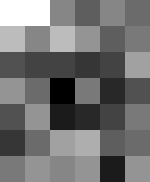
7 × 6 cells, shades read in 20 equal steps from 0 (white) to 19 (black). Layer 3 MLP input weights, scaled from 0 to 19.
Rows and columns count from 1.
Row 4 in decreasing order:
19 16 13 11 10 8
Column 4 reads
12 8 15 10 16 6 8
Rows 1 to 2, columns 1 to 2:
0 0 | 5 9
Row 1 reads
0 0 9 12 9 11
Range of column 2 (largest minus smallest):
14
